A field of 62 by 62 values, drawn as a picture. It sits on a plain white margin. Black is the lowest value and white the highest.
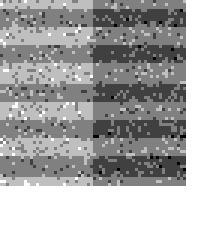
A vertical seam about 50% of the way across splits the table, and the left part is higher. Stripes running across repeat 5 times from top to bottom. Overall the values sit about 50% of the way up the scale.
